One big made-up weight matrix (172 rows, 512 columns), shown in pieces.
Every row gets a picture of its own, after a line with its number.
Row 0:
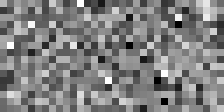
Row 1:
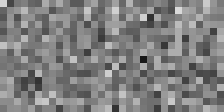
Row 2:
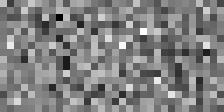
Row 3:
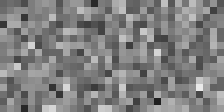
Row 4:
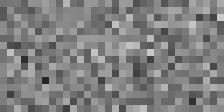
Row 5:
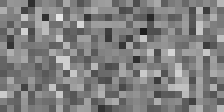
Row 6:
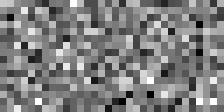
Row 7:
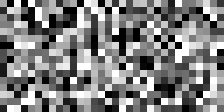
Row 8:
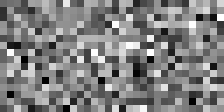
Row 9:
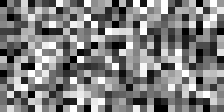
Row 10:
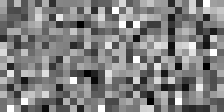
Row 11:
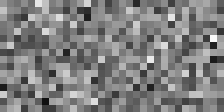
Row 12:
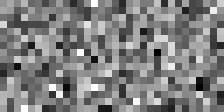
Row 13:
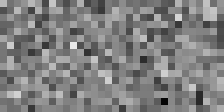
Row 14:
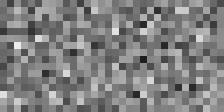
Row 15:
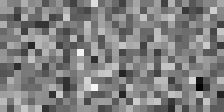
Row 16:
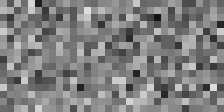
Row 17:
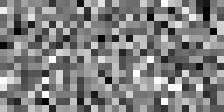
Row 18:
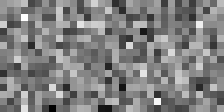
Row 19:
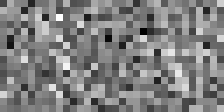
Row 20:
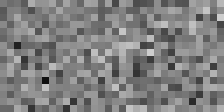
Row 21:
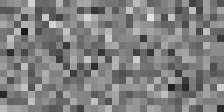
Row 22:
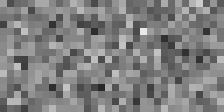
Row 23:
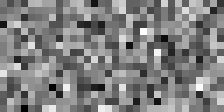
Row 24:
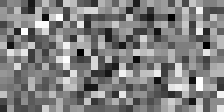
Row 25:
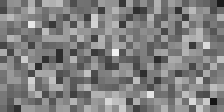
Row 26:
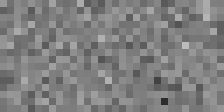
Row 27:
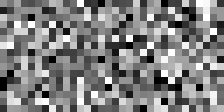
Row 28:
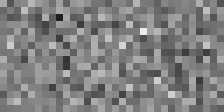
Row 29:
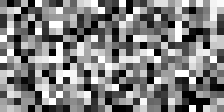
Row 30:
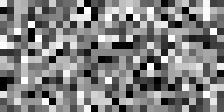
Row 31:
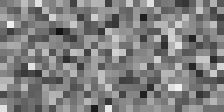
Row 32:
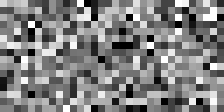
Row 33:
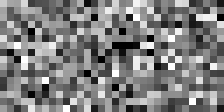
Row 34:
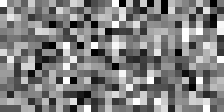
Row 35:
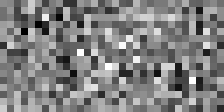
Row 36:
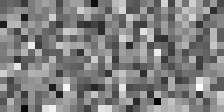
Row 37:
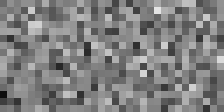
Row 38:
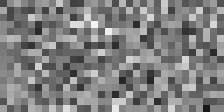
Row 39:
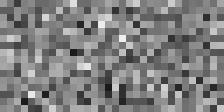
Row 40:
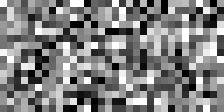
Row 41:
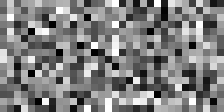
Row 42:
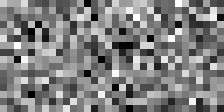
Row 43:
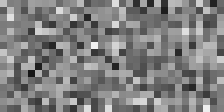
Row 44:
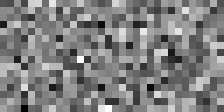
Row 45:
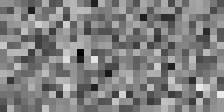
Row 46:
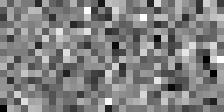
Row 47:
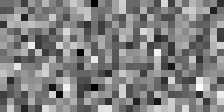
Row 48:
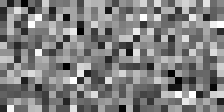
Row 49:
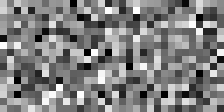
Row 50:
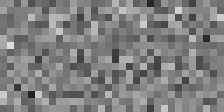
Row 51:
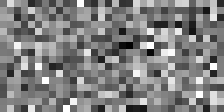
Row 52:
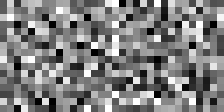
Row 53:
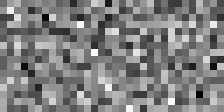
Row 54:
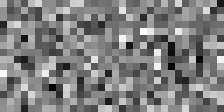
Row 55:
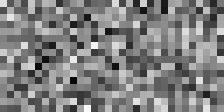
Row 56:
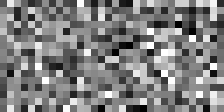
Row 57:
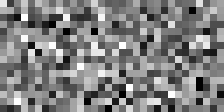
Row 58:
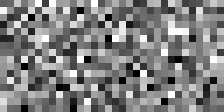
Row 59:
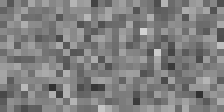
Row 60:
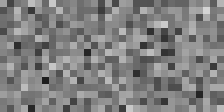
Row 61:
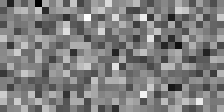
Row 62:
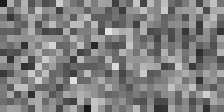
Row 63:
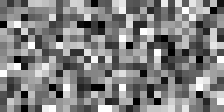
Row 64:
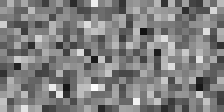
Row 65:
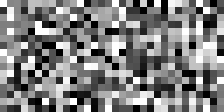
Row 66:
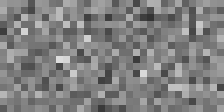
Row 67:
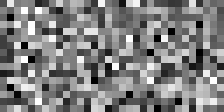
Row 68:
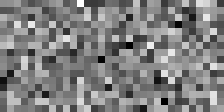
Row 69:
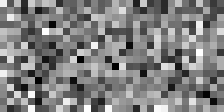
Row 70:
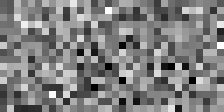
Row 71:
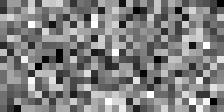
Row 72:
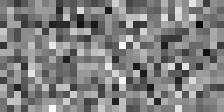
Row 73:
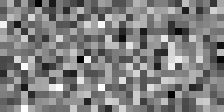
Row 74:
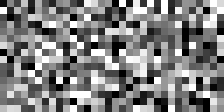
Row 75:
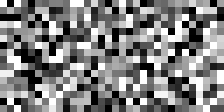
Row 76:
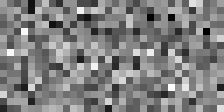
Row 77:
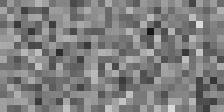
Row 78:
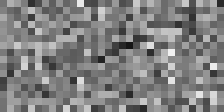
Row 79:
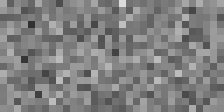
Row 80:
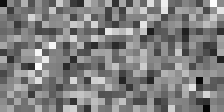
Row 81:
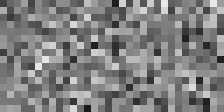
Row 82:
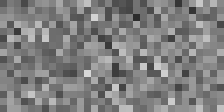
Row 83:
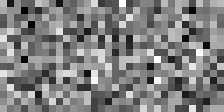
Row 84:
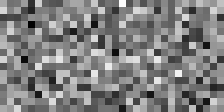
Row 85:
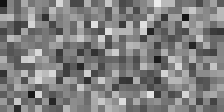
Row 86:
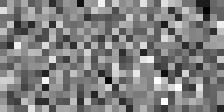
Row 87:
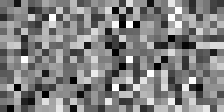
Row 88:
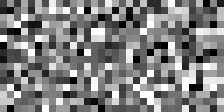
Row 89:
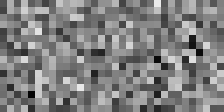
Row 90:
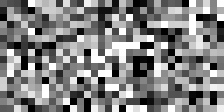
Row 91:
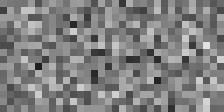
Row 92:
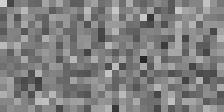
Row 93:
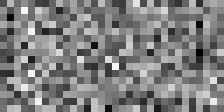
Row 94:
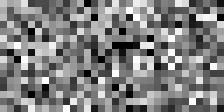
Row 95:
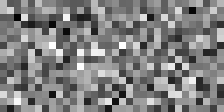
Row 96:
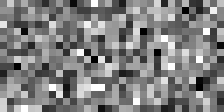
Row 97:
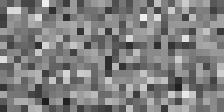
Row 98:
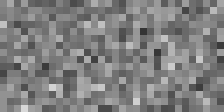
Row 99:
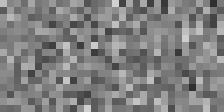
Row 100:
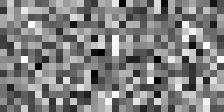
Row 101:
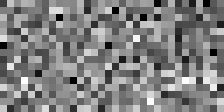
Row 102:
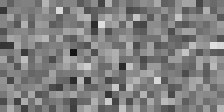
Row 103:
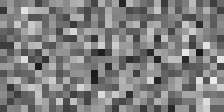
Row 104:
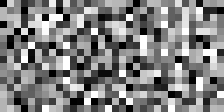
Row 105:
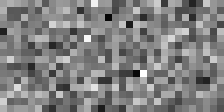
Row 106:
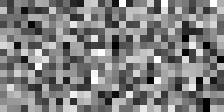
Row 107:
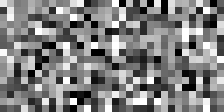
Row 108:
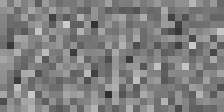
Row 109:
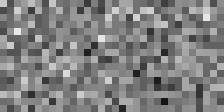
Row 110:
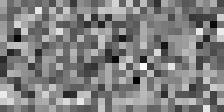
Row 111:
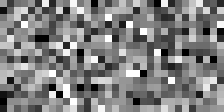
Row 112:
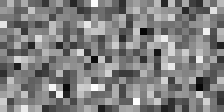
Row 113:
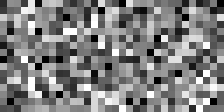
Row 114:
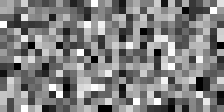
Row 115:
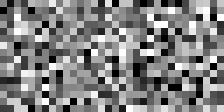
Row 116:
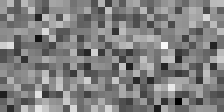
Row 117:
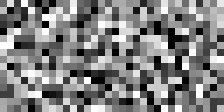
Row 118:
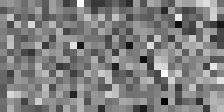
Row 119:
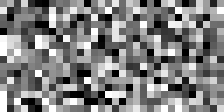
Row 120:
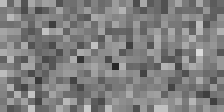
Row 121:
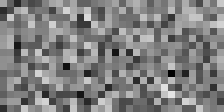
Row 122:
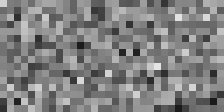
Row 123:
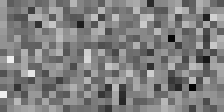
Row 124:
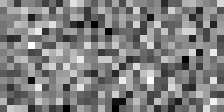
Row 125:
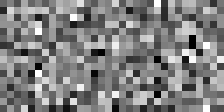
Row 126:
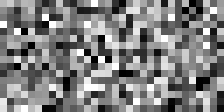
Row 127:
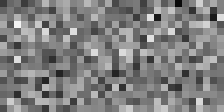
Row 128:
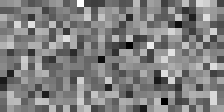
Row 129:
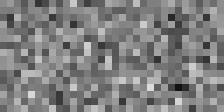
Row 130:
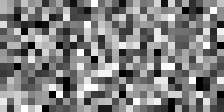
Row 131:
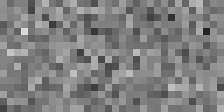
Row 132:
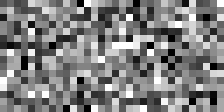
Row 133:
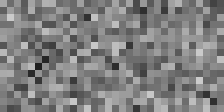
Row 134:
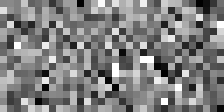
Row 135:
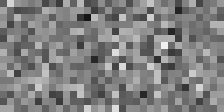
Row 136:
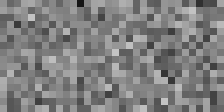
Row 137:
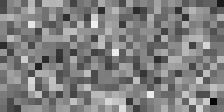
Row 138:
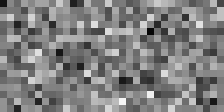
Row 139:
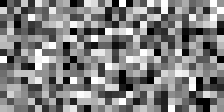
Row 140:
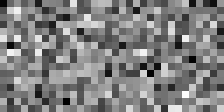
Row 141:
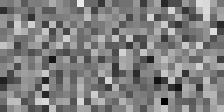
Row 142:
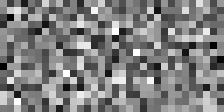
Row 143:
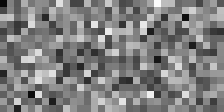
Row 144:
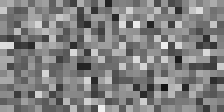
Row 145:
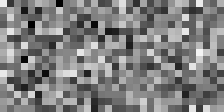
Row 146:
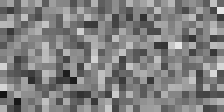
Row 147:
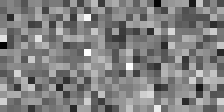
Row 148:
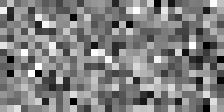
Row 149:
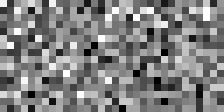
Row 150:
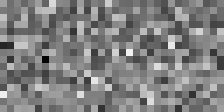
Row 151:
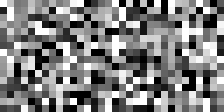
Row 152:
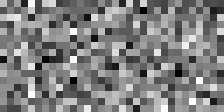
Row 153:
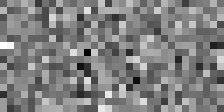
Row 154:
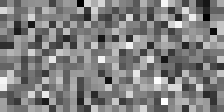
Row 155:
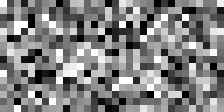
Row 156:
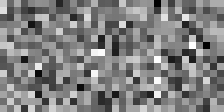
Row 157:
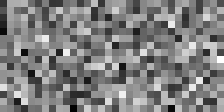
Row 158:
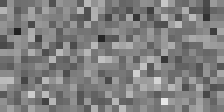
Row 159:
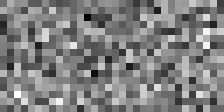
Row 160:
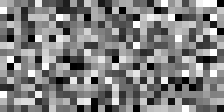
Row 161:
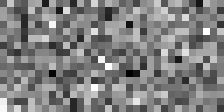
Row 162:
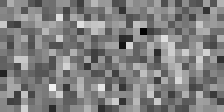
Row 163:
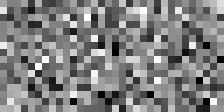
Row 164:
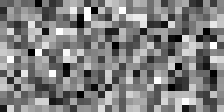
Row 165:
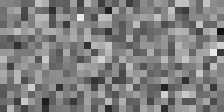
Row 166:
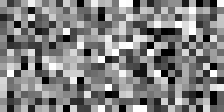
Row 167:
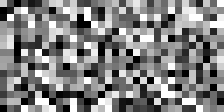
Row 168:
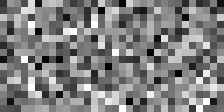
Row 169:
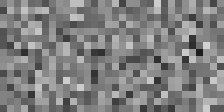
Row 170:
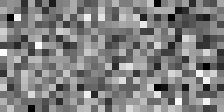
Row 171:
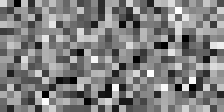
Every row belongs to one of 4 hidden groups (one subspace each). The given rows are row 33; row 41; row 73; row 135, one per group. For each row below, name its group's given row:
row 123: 135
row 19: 73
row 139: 41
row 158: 33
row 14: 135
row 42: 33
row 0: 33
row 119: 135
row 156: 41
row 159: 135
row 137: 41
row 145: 41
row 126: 73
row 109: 33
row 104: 73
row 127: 33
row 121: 135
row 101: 135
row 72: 73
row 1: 135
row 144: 135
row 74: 41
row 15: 73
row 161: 73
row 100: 41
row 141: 33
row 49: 135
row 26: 33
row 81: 41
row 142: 135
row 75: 41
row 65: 41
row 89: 41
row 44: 73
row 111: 73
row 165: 135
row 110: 135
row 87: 135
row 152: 41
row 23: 73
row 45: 73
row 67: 41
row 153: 135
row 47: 73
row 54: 73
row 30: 33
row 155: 41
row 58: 73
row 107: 41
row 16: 135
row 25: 41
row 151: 41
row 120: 41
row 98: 73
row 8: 33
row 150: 135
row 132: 33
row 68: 33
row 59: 73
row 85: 41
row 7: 135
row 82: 33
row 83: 41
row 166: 33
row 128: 33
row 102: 135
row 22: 73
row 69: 41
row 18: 73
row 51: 33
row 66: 73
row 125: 41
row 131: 73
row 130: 73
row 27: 33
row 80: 41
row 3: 73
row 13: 33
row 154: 33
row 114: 73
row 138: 41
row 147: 135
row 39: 135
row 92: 135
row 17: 33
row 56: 33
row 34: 41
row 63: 73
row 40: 41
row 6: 41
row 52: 41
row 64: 73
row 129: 135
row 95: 73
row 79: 41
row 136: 33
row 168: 41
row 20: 33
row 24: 73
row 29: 41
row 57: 73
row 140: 135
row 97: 135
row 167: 135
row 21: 73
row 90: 33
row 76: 73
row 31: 135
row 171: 135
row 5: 73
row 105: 73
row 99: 41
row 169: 41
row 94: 33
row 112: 73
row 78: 33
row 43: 41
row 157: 135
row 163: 41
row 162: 73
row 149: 33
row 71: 41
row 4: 33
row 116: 135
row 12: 73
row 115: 33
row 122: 135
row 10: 135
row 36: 73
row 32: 33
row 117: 135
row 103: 41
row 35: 73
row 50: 135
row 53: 135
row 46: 135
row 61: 135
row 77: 41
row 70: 73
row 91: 41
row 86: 33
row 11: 135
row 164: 135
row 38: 41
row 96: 73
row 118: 33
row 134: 33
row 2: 73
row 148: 41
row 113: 41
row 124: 41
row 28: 73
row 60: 33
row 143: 41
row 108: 135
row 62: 41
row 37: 135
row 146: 135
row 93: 41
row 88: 135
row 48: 135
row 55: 41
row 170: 135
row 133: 41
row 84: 41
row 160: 135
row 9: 41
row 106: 41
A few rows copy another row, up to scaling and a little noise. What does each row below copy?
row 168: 113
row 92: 1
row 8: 4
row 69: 120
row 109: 149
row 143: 85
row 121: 167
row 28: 2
